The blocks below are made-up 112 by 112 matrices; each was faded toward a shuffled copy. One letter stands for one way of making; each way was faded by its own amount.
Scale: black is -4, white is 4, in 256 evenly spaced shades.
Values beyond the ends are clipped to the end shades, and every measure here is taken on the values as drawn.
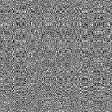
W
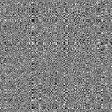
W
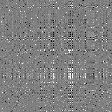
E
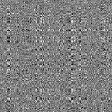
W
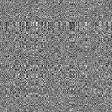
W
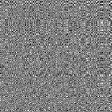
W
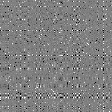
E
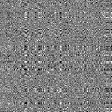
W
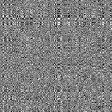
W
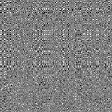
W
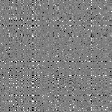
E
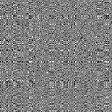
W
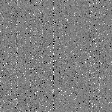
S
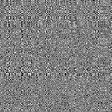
W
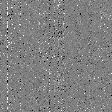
S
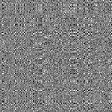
W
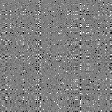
E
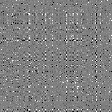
E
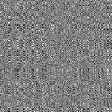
W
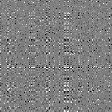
E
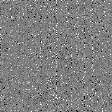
S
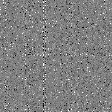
S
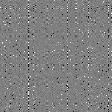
E
